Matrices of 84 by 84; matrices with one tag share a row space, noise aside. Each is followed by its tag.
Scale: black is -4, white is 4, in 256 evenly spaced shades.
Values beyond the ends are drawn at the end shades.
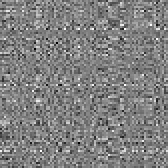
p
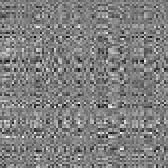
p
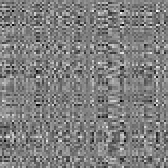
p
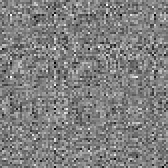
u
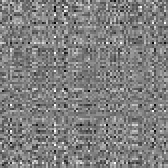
u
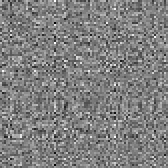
u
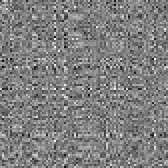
u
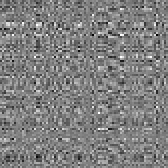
p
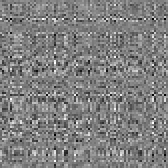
u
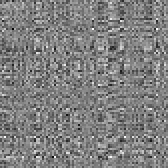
p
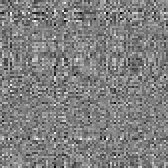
u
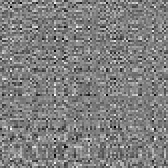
u
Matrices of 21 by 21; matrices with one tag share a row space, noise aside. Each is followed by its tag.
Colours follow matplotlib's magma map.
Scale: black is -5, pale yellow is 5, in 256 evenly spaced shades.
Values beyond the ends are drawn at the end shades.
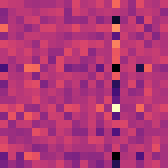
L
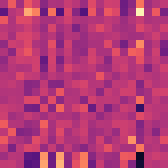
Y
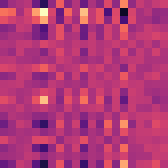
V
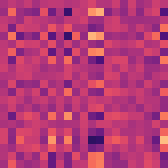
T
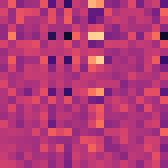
T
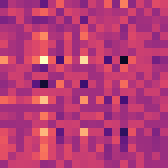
V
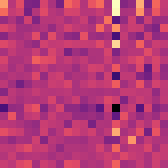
L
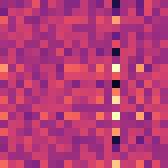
L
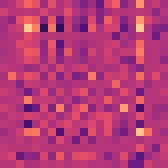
Y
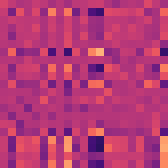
T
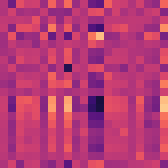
T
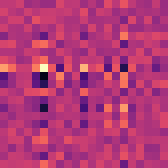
V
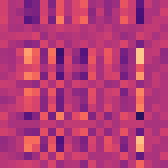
Y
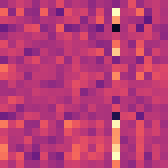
L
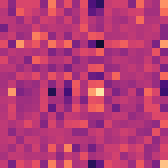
T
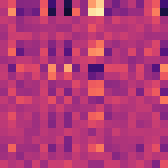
T
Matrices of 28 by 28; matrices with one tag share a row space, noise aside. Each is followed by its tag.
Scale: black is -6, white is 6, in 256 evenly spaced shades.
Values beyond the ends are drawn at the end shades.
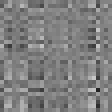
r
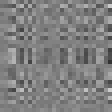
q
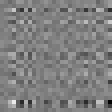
q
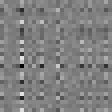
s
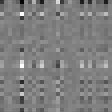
s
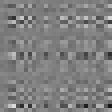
q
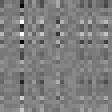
s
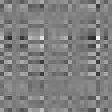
r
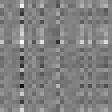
s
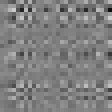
q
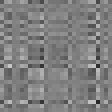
r
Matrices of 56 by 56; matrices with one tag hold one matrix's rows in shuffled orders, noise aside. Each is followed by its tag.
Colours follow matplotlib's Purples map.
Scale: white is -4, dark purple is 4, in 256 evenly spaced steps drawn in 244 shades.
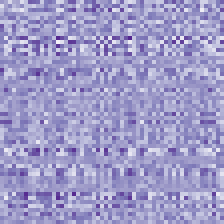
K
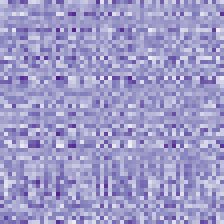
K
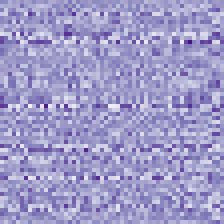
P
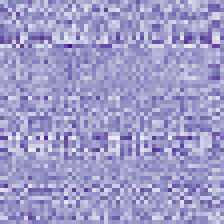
P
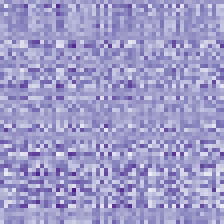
K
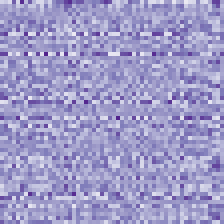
P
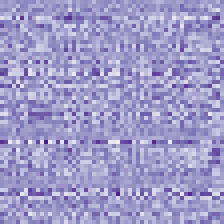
P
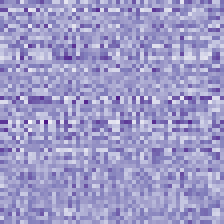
P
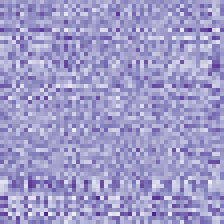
P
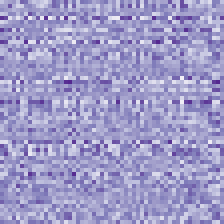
P
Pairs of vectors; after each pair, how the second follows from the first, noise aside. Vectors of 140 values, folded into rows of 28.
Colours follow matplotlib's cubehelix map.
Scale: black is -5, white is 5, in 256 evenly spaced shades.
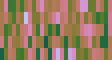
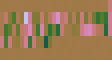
partly zeroed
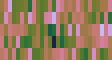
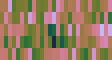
copied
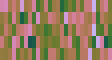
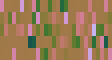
partly zeroed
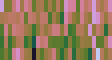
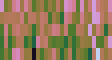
copied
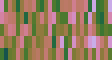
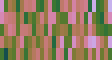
copied
